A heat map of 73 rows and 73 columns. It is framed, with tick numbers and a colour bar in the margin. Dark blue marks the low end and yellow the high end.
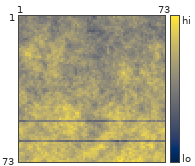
Overall the values sit about 70% of the way up the scale. Rows 53 and 63 differ from the rows beside them. The field climbs toward the bottom. The histogram is bell-shaped.
